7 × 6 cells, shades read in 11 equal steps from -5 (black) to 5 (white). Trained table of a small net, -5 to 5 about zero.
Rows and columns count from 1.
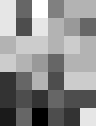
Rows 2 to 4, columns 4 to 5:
2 1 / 2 3 / -1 2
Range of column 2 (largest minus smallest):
5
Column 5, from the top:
2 1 3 2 3 -2 -3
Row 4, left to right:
3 2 1 -1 2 2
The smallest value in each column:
-4 -2 -5 -2 -3 -2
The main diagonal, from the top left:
4 -2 3 -1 3 -2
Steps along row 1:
down up down up same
